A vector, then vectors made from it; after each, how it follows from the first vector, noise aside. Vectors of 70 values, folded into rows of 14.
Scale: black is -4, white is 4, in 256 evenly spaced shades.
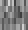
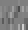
partly zeroed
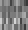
wrapped around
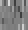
partly zeroed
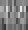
wrapped around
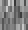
copied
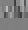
partly zeroed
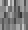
copied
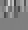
partly zeroed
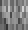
wrapped around
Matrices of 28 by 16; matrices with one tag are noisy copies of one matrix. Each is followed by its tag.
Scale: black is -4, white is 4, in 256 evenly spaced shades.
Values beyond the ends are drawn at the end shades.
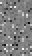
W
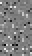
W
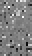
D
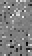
D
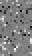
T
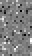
T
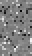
T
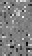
D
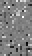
D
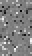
T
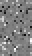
T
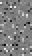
W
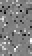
T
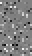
W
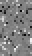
T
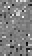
D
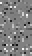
W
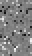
T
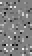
W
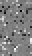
T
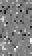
T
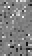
D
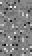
W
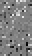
D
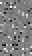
W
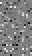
W
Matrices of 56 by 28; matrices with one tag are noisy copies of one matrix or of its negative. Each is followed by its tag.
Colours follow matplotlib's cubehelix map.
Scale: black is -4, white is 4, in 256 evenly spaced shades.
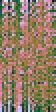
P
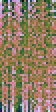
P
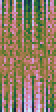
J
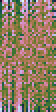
P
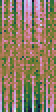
J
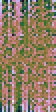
P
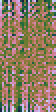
P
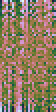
P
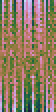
J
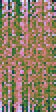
P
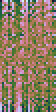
P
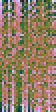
P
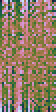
P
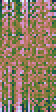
P
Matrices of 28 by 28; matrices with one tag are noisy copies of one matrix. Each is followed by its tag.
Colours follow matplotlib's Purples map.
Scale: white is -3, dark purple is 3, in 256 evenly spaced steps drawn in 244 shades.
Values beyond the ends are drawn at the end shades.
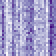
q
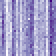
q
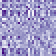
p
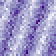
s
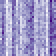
q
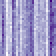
q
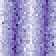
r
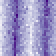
r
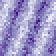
s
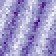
s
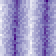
r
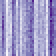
q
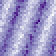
s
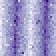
r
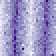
r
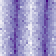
r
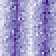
r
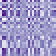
p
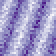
s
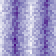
r
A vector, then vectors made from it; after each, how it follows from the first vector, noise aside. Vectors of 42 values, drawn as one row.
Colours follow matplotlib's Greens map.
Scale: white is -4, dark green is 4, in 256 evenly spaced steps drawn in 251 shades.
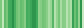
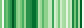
scaled up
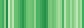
wrapped around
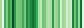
scaled up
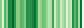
scaled up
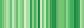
wrapped around
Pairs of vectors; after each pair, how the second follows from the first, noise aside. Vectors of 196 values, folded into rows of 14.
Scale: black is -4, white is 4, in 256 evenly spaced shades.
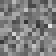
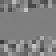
partly zeroed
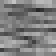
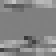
partly zeroed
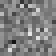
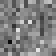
shuffled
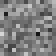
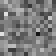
sign-scrambled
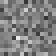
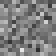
shuffled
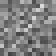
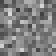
shuffled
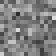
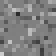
partly zeroed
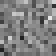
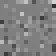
partly zeroed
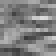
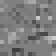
partly zeroed
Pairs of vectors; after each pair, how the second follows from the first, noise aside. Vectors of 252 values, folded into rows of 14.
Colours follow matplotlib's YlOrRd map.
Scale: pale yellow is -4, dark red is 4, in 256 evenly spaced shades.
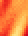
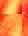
wrapped around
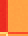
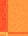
shrunk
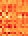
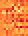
wrapped around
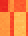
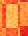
wrapped around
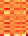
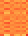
shrunk
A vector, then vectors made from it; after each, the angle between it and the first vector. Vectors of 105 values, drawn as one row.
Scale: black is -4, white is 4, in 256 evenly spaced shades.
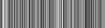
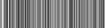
orthogonal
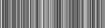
partly opposed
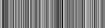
nearly opposite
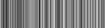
partly opposed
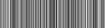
orthogonal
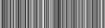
partly opposed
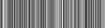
nearly parallel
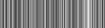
partly opposed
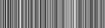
orthogonal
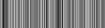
nearly opposite
